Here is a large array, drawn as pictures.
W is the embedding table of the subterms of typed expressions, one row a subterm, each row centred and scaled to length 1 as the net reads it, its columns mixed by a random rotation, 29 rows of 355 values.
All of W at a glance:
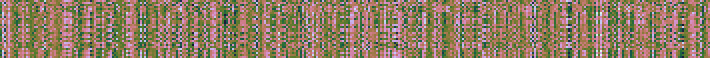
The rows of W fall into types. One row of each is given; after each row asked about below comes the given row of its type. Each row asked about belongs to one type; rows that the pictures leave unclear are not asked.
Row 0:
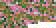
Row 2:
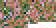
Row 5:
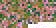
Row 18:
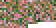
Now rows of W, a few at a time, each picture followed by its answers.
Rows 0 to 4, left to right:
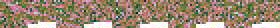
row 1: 18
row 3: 5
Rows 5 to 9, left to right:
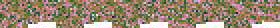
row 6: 18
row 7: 0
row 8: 18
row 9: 0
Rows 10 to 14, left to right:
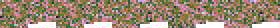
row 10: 0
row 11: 0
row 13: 0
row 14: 18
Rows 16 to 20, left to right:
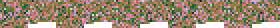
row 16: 2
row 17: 18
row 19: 2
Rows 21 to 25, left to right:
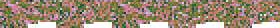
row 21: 0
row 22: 2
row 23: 0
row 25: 18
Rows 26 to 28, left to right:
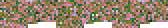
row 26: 18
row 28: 18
